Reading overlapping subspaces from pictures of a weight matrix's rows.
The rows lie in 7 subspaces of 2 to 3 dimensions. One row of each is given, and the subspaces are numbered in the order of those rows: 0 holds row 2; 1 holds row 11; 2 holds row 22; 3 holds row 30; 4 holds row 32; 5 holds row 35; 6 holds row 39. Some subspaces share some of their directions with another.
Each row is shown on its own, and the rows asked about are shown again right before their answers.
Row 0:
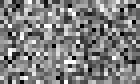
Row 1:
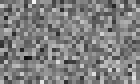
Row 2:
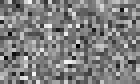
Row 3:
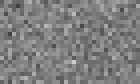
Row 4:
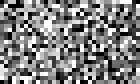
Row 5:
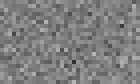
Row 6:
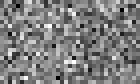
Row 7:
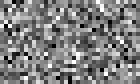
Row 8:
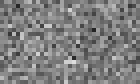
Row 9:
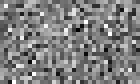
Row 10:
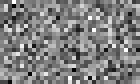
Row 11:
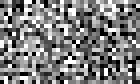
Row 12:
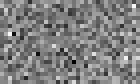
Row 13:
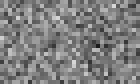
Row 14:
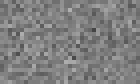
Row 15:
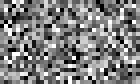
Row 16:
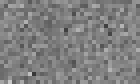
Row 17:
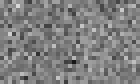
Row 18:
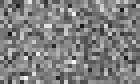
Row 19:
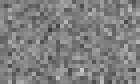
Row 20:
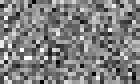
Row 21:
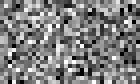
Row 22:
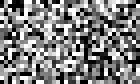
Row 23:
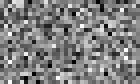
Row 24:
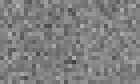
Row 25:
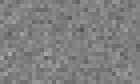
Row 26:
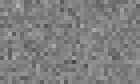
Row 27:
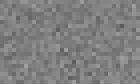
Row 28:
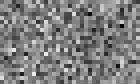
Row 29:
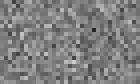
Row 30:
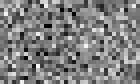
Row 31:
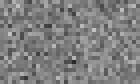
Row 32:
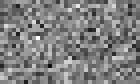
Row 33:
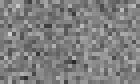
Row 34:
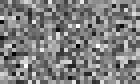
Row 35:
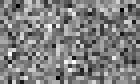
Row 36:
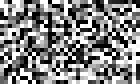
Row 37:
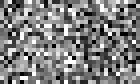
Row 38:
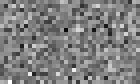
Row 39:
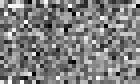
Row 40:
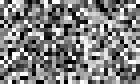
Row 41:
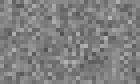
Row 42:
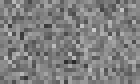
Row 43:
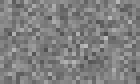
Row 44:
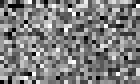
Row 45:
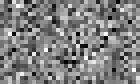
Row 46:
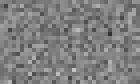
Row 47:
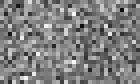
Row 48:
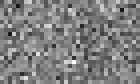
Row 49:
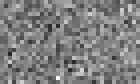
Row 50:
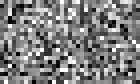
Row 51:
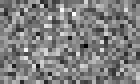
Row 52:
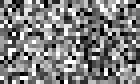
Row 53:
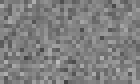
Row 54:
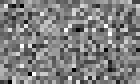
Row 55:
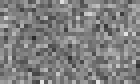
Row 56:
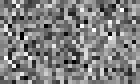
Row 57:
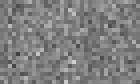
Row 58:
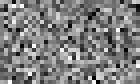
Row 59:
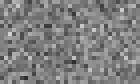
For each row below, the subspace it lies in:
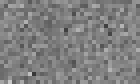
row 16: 2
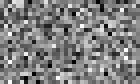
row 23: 4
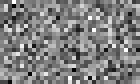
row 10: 4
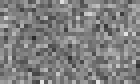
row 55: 2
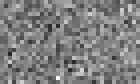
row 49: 5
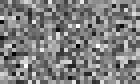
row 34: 0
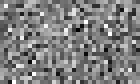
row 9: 6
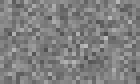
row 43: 3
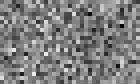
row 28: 0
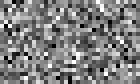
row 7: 4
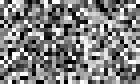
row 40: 1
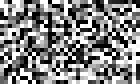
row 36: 0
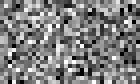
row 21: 5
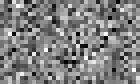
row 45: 3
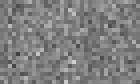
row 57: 1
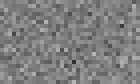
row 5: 0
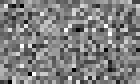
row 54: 6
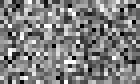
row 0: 5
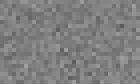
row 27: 0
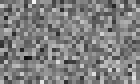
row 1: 1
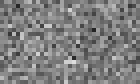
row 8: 4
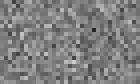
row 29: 6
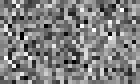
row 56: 6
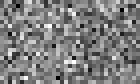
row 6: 5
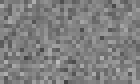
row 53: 1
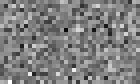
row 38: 2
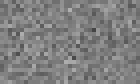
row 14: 4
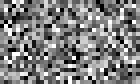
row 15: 4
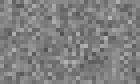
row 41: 3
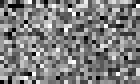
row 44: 6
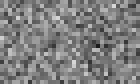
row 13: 0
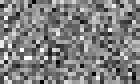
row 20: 1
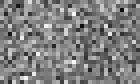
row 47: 6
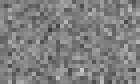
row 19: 5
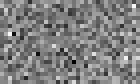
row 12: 0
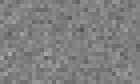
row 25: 1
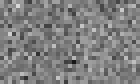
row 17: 3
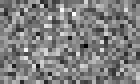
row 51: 3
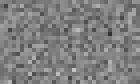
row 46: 6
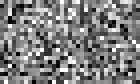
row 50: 1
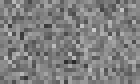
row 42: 6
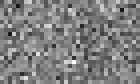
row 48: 3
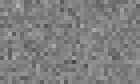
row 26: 2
